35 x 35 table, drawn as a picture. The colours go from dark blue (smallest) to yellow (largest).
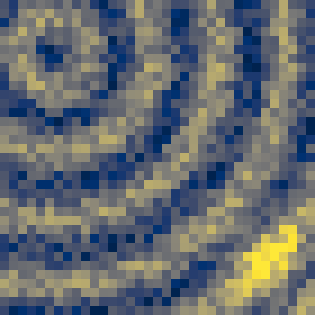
Mirror symmetry: none. Rings: centred on the top left. Histogram: bell-shaped. Odd rows or columns: none. Ninth with the highest average: bottom right. Bumps: one, in the bottom right.
